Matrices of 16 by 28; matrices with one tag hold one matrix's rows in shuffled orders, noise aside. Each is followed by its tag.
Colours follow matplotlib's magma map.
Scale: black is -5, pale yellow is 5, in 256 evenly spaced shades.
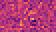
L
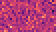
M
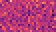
M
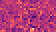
L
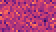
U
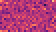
U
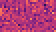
U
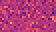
M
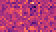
L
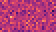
M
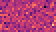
U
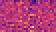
L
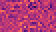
L
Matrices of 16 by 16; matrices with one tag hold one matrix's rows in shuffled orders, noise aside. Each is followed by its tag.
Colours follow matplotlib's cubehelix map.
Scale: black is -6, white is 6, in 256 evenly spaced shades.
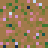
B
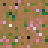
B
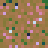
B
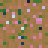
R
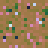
B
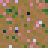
B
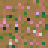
B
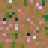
B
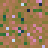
R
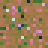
R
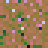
R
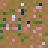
R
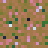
B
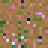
R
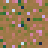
R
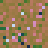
R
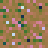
R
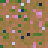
R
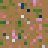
R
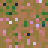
B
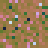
B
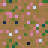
B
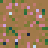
B
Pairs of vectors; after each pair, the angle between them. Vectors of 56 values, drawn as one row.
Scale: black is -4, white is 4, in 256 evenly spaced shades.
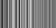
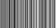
orthogonal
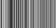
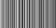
orthogonal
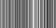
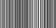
nearly parallel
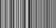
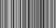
partly aligned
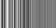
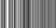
nearly parallel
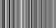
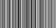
partly aligned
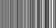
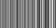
nearly parallel
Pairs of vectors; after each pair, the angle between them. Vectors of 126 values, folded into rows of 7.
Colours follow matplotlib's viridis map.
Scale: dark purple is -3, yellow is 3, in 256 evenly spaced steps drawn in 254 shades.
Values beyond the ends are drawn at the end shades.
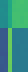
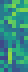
partly aligned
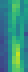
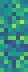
orthogonal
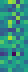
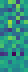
nearly parallel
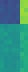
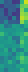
nearly parallel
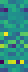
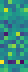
nearly opposite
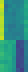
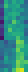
nearly opposite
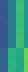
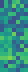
orthogonal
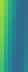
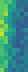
nearly parallel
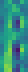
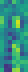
nearly opposite
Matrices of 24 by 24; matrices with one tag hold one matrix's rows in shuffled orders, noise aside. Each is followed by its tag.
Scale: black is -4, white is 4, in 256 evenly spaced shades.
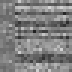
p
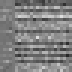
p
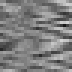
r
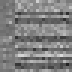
p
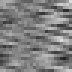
r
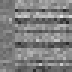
p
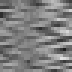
r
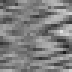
r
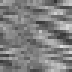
r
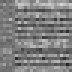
p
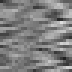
r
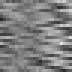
r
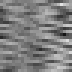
r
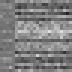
p
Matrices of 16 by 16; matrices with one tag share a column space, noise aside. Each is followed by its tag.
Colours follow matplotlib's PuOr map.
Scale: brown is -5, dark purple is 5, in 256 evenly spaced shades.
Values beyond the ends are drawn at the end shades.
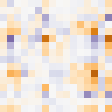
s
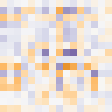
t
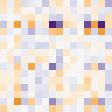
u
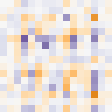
s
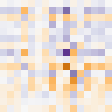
t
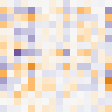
t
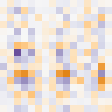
t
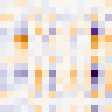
s
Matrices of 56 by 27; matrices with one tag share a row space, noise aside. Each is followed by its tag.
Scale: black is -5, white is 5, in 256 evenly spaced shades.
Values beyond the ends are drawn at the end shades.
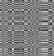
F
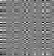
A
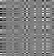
A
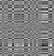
F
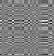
F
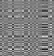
F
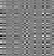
A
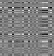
F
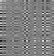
A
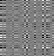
A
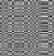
F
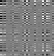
A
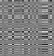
F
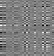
A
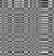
F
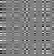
A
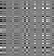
A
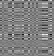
F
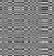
F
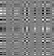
A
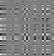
A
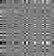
A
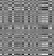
F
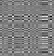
F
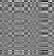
F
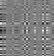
A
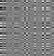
A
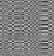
F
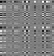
A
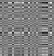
F
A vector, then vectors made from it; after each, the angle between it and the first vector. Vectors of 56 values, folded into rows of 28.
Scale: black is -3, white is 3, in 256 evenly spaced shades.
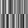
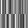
nearly parallel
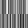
partly aligned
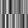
nearly parallel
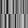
nearly opposite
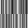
orthogonal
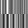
nearly parallel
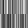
partly aligned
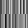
partly opposed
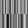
partly aligned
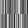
orthogonal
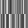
nearly parallel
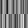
nearly opposite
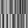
partly aligned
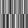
nearly parallel
